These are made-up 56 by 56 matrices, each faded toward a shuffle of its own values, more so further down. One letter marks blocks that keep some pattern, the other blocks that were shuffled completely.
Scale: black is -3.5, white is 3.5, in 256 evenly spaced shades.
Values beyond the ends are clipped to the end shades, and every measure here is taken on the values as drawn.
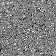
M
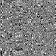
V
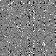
V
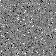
M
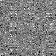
V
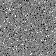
M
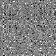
V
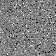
M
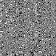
V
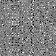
V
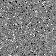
M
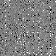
V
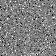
M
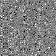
V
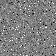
M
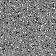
M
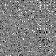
V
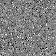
M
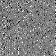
V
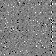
V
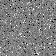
M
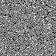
M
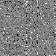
V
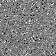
M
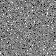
M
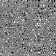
V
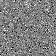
M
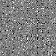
V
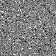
M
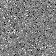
M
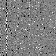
V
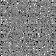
V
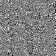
V
